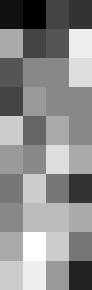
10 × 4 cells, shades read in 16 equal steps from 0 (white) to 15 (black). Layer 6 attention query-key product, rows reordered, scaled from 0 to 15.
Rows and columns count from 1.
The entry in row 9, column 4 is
8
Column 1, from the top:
14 5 10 11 3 6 8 7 5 3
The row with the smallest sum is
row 9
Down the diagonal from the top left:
14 11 7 7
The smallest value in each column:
3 0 2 1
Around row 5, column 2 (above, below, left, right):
6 7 3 5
